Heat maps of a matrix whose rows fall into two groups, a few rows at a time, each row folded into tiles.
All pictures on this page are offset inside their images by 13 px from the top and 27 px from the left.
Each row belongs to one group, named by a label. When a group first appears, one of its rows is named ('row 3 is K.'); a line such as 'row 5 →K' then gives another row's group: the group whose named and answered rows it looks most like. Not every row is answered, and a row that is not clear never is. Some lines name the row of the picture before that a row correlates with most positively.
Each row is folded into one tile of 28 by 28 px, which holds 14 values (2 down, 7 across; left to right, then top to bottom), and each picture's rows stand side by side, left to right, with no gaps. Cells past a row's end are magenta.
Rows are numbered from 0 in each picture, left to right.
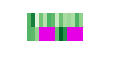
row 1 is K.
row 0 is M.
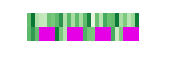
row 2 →M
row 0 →M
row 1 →M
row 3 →M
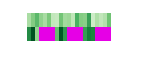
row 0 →K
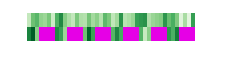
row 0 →K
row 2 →K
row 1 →M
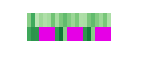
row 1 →K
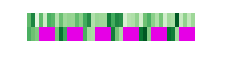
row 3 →M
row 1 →K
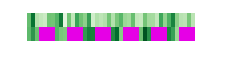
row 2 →K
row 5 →M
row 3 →K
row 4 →K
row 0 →M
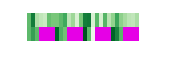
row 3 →K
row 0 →M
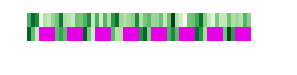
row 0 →M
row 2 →M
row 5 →M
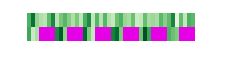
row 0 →M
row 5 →M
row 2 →M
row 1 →K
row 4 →K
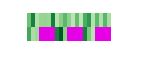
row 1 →K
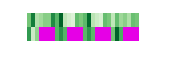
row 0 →M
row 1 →M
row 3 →K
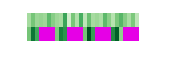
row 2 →K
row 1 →K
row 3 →K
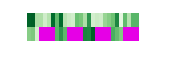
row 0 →M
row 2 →K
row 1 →M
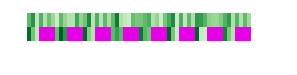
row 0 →M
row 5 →M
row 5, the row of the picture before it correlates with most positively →3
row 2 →M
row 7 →M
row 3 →M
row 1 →K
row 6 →M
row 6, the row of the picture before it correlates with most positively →0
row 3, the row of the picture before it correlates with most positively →1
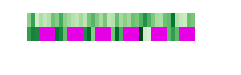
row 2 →K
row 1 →K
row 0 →K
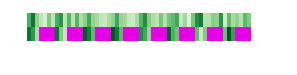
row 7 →K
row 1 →M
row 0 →M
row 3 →K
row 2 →K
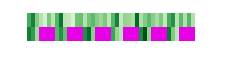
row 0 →M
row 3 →M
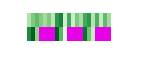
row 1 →M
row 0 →K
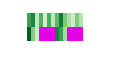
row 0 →M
